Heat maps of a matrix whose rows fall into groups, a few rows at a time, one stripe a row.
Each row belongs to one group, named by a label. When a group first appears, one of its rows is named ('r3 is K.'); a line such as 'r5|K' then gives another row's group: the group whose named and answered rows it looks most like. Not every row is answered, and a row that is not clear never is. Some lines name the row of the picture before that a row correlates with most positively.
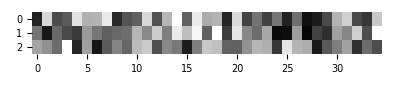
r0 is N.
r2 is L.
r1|N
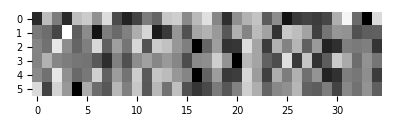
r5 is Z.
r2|Z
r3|L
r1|L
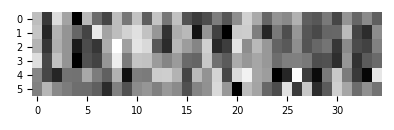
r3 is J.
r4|N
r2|J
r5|L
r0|Z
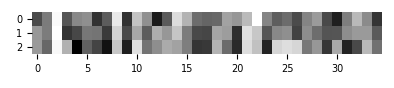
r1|Z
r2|Z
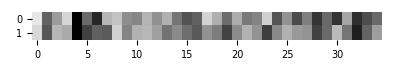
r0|J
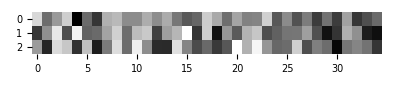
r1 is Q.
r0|J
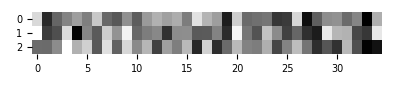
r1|J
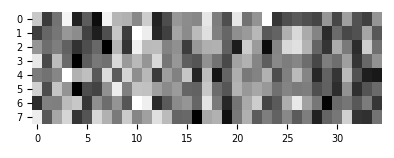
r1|L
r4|Q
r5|J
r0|J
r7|J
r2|L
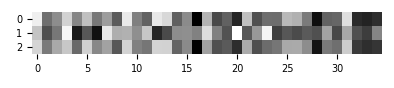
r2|Q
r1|J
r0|Q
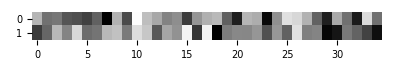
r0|L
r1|Q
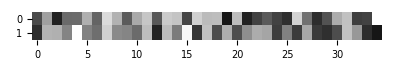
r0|N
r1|Q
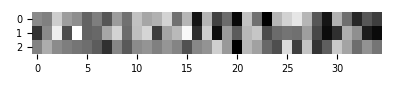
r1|Q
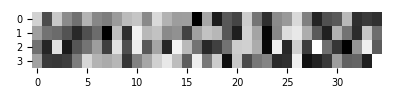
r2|Z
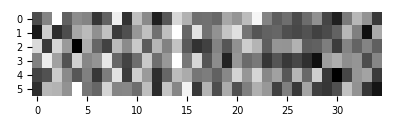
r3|N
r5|Q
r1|N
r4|Z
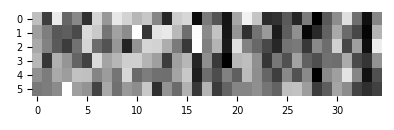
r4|Q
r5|Q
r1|N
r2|N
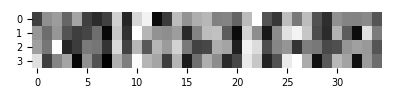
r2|Z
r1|L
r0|L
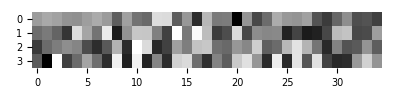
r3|Z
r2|L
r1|N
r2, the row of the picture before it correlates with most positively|0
